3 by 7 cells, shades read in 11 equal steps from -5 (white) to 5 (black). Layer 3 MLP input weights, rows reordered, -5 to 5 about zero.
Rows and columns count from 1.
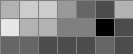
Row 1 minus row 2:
2 -1 -1 -1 1 -3 -4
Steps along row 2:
up same up same up down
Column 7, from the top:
-2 2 2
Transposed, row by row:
-2 -4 1 / -3 -2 1 / -3 -2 2 / -1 0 2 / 1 0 2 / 2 5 1 / -2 2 2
